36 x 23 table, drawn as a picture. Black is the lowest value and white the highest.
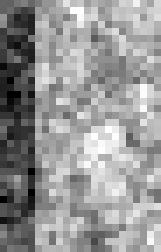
The ninth with the lowest average is the middle left. The right part is higher, past a seam about 20% of the way across. Overall the values sit about 60% of the way up the scale.
